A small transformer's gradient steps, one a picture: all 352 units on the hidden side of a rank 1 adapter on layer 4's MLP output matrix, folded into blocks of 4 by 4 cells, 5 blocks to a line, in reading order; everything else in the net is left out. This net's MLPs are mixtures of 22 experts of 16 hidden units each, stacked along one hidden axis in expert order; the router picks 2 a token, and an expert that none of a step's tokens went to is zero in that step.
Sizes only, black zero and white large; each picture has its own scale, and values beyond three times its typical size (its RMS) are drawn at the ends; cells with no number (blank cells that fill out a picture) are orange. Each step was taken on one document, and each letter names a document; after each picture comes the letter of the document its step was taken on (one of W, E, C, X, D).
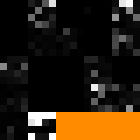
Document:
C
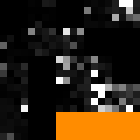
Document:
C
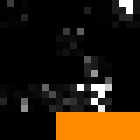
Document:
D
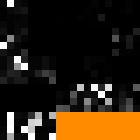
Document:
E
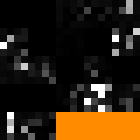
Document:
E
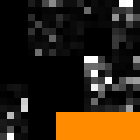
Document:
C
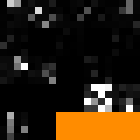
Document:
E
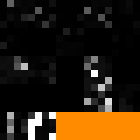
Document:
E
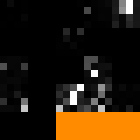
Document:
D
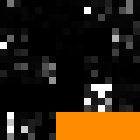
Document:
E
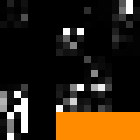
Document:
D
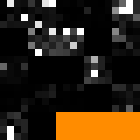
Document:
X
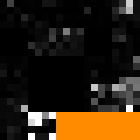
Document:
X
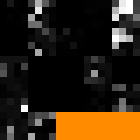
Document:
C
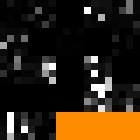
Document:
E
